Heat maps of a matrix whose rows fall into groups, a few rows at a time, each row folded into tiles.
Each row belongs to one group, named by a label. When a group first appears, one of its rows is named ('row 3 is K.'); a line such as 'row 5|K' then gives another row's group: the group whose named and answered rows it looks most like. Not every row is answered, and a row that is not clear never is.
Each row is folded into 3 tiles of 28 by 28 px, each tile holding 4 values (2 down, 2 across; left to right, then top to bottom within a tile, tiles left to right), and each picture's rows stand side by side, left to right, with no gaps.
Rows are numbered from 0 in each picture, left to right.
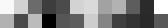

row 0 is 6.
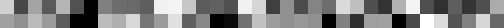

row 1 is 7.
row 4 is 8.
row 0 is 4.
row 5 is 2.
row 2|6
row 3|4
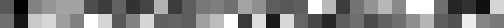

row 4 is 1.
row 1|2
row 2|7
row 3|8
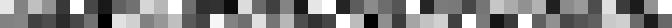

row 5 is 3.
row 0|6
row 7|8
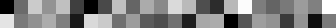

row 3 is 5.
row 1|3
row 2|8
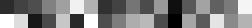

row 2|7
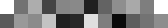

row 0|4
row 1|1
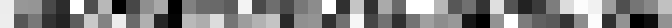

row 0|6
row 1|8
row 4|5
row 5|6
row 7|6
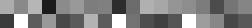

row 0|4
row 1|8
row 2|4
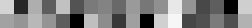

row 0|4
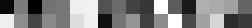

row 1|6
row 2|3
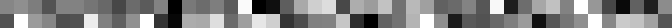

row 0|4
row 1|2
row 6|1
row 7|2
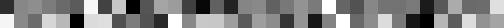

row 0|3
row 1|4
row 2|2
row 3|5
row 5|7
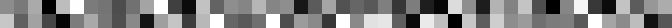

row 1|5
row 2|3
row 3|4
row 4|3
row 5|1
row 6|8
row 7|3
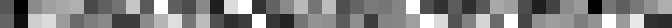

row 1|1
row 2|8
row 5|2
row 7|3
